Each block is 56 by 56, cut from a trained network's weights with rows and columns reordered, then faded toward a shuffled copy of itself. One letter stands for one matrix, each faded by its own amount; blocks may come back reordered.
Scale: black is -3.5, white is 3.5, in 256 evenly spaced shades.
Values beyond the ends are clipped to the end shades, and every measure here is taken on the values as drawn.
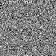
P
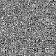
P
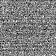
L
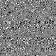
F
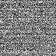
L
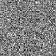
P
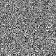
P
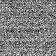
L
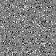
F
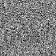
P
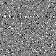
F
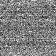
L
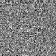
P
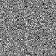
P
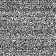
L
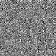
P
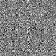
P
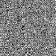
P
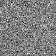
P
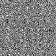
P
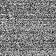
L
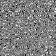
F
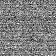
L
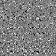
F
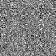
P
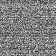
L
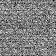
L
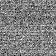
L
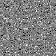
F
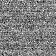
L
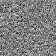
P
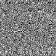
P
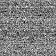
L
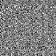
P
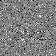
F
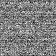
L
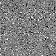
F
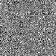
P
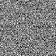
P
